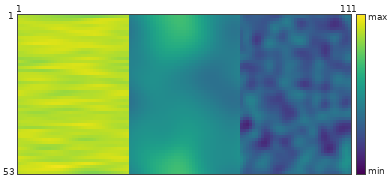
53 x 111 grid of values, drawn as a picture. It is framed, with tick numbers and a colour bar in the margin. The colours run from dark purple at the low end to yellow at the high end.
The table splits into one row of 3 panels. Panel 1,1: very high, streaked across, faint in contrast. Panel 1,2: middling, smooth. Panel 1,3: low, blotchy.
